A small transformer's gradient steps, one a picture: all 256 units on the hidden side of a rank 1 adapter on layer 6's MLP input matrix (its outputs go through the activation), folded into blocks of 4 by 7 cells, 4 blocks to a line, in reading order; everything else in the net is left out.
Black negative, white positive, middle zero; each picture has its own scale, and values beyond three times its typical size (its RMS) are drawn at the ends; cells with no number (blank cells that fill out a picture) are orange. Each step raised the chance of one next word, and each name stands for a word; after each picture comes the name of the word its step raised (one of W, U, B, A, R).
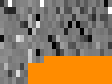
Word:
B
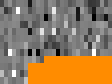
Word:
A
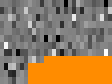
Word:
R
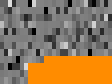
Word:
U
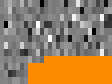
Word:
R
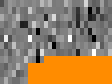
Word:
B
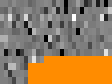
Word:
R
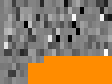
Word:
R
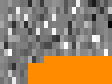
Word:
A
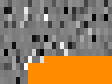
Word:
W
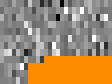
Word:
W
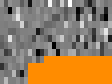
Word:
W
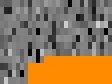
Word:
U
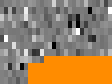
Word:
B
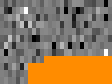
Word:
W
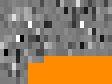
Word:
W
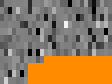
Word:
U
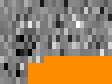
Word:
B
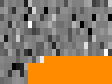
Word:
U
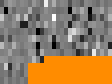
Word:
B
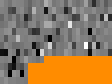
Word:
U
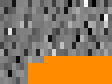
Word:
U
